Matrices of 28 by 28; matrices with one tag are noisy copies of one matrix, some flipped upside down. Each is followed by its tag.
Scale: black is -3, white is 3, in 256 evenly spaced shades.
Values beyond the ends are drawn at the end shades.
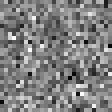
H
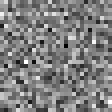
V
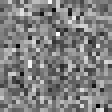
H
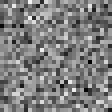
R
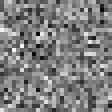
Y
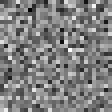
V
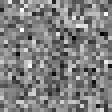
H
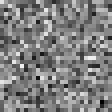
Y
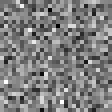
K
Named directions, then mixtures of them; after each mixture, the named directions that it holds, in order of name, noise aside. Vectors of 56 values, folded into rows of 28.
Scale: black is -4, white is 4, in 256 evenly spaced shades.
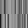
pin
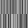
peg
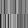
peg, pin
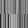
peg, pin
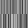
peg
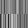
peg, pin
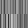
peg, pin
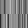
pin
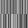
peg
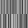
peg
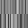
peg, pin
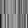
pin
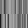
pin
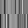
pin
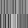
peg, pin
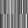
peg, pin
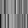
pin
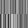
peg, pin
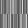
peg, pin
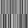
peg
